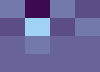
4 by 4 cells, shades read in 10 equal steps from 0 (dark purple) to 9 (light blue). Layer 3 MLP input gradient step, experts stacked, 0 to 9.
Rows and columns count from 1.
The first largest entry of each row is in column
1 2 2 1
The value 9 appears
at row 2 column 2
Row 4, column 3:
4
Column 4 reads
3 5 4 4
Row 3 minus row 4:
0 1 0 0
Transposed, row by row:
5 3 4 4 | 0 9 5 4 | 5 3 4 4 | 3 5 4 4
